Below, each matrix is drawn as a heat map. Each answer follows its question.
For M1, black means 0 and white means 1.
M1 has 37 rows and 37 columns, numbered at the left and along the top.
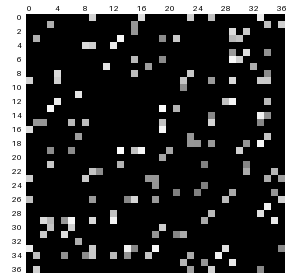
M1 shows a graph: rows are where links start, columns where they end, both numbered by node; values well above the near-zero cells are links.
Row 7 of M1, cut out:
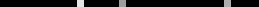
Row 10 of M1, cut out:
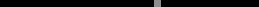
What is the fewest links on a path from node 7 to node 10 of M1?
5
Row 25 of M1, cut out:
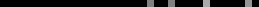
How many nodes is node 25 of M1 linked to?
4
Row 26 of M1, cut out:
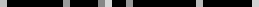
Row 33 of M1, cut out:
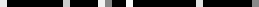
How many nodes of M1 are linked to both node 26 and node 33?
7
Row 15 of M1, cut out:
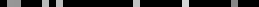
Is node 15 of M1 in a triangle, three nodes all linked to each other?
yes
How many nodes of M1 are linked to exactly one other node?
5
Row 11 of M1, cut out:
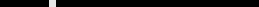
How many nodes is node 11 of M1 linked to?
1
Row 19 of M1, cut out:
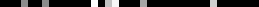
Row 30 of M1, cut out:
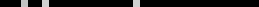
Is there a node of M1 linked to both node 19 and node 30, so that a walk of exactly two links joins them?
yes
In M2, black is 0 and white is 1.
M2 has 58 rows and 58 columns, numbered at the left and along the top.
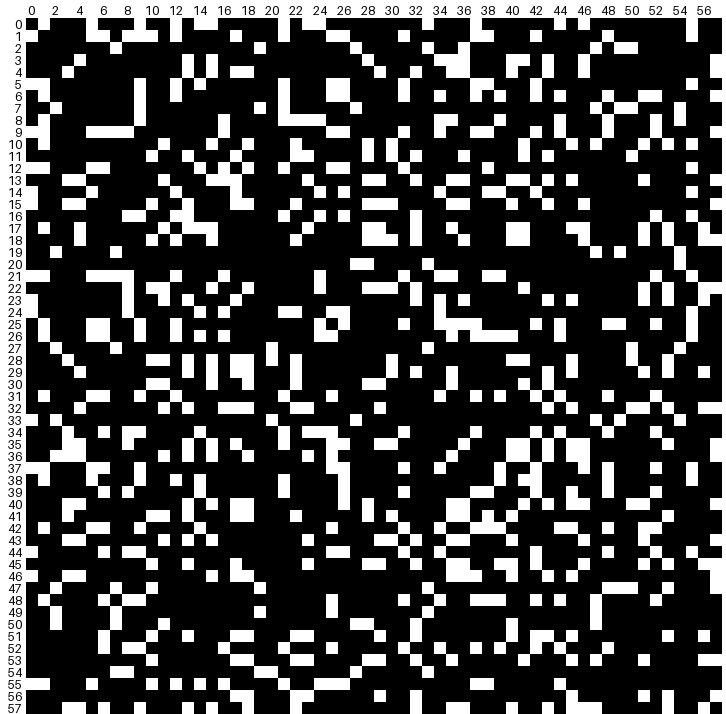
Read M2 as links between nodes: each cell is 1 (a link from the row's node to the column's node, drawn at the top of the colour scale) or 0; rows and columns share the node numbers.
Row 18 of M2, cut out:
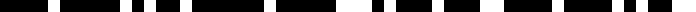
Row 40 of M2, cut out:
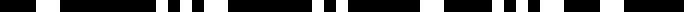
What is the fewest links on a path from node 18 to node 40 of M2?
1
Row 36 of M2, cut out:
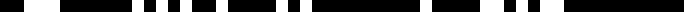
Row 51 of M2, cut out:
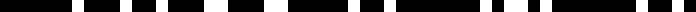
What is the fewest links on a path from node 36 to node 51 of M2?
2
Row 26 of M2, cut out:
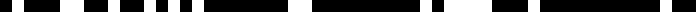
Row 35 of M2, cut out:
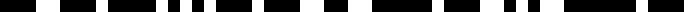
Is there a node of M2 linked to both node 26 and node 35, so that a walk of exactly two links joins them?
yes
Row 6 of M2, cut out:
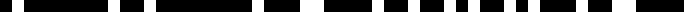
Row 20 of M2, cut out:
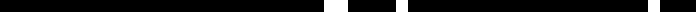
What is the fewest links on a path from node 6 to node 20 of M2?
4
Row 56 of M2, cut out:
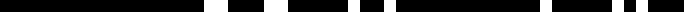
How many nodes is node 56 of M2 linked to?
10
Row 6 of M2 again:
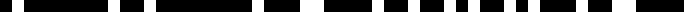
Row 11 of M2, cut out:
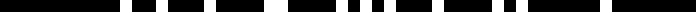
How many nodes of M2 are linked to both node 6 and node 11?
0
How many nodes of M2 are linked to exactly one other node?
0
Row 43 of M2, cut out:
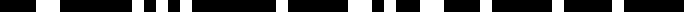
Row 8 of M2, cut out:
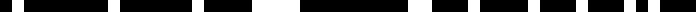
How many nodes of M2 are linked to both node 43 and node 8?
2
